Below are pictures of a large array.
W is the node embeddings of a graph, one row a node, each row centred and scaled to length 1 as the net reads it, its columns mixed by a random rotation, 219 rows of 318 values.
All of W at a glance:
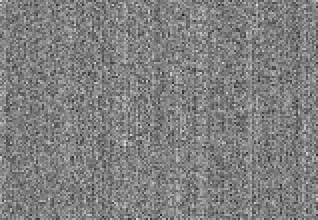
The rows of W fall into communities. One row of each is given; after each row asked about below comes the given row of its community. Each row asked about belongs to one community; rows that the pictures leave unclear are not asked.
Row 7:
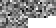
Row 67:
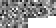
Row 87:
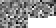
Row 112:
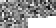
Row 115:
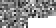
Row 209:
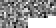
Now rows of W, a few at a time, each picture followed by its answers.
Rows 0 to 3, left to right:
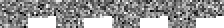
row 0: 87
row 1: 112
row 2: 7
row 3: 67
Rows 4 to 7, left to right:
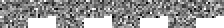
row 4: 115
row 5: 115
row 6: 209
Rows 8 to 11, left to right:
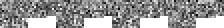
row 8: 112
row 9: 67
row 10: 7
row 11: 115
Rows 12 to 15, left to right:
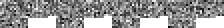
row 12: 7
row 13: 115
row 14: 7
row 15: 112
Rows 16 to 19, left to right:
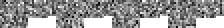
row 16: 87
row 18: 115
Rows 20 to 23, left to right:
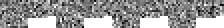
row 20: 67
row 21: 7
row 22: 67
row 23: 209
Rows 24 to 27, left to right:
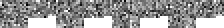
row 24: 209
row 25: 67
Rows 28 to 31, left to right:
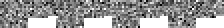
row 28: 87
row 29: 115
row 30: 115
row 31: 209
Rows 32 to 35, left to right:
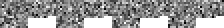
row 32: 87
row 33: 87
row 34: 7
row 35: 87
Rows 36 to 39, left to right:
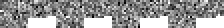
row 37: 87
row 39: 209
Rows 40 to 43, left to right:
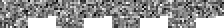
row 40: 115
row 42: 7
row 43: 112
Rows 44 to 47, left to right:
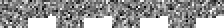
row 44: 209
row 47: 209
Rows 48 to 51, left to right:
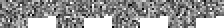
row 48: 112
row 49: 7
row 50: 115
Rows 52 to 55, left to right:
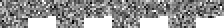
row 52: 7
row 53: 209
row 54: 112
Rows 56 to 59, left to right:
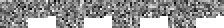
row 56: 112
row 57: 209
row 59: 67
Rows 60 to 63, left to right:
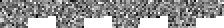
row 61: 7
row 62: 209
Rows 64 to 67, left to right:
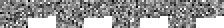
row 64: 115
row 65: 87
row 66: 87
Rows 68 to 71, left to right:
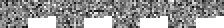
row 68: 67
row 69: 67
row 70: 87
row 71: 112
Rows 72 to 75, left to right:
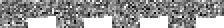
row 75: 87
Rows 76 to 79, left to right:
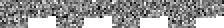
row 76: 7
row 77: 209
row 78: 112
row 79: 67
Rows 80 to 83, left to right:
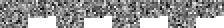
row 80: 209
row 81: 209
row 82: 112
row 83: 112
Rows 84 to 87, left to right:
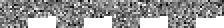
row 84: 115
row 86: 112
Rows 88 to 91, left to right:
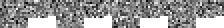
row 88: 87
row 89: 209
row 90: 7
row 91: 112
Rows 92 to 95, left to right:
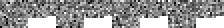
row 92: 112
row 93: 209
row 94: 112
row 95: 67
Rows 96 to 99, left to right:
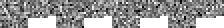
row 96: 7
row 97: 7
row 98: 7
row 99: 67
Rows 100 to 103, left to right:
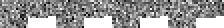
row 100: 87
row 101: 67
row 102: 67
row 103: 7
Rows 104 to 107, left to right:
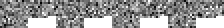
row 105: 7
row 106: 209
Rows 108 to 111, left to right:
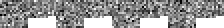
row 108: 67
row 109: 67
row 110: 7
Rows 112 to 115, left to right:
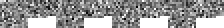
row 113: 7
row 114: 87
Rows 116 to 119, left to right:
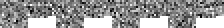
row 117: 87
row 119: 115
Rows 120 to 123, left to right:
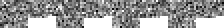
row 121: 7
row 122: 115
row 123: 112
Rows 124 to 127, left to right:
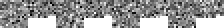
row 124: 209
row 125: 209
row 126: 87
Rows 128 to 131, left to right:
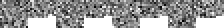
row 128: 115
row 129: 87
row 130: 112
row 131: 87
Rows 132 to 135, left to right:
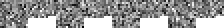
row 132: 87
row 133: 115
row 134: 7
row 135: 7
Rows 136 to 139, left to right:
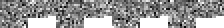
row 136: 115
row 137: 87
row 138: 115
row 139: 115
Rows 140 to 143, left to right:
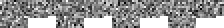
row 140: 7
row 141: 7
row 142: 67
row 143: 7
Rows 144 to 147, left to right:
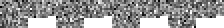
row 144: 7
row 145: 7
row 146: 209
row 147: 209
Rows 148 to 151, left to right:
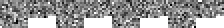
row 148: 209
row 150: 7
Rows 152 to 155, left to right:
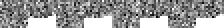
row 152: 209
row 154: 209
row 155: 209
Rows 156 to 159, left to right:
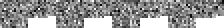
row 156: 67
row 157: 67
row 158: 67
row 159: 112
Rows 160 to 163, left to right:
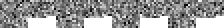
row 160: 112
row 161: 67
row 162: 87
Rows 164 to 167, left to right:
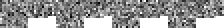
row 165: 112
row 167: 7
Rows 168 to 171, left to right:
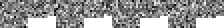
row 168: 87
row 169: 115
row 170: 7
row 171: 209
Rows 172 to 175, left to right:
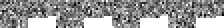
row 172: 67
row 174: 209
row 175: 87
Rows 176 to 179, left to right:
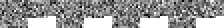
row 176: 67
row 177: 87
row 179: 7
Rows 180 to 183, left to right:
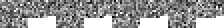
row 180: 112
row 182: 209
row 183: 115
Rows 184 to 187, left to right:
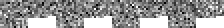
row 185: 67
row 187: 67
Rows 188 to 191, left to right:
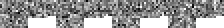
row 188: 112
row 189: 67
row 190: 7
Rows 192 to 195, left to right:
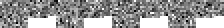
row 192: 209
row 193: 115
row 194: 67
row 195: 112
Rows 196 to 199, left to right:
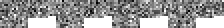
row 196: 67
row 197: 112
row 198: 67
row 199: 112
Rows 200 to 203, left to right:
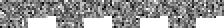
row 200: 112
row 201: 112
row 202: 7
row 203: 87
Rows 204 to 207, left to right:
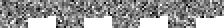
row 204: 209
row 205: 7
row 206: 209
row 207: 7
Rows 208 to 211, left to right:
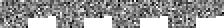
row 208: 67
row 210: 67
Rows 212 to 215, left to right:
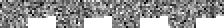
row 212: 112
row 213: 67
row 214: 209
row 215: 209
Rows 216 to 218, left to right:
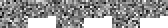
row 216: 7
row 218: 115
